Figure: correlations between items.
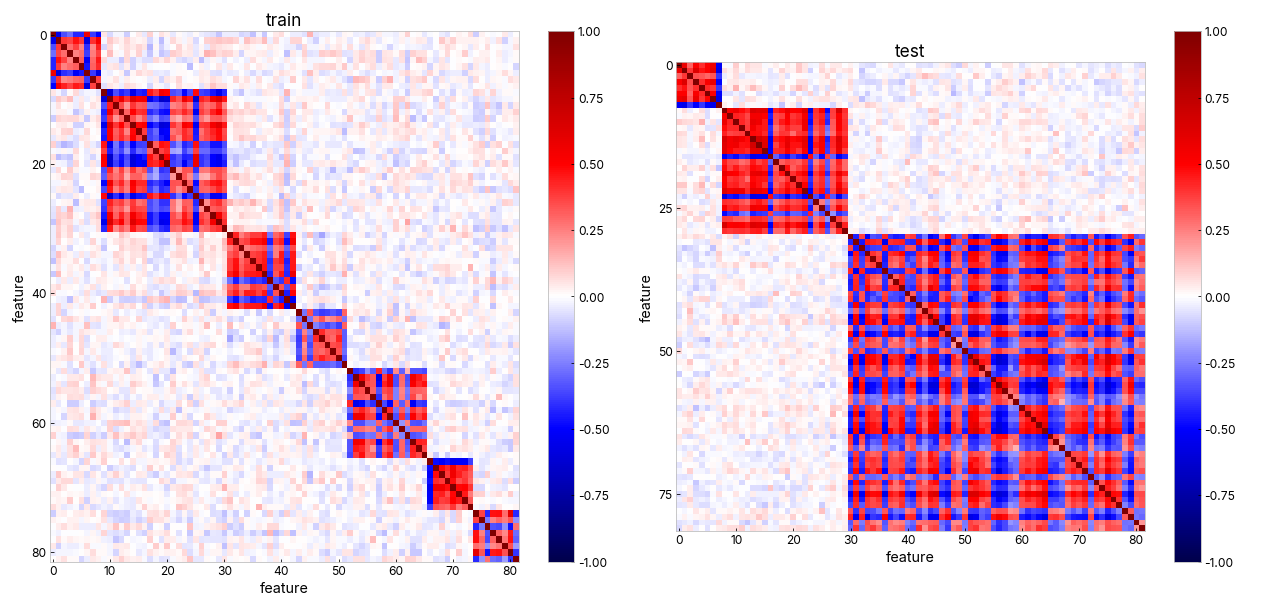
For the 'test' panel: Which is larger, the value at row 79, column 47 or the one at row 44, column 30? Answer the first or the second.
the first
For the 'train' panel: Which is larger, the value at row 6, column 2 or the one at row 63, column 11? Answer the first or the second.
the second
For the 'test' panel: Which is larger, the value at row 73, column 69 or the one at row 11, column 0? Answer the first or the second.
the first
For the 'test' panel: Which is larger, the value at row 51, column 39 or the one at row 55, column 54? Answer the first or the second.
the first
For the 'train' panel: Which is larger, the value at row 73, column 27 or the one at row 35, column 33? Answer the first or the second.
the second
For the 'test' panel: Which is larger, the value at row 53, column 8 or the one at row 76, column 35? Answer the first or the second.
the second
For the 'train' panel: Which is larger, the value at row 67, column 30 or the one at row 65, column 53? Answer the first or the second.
the second
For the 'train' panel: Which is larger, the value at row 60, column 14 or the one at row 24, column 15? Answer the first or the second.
the second
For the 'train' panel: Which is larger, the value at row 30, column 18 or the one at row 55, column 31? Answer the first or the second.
the second
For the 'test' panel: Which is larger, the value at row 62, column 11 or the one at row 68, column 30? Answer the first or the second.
the first
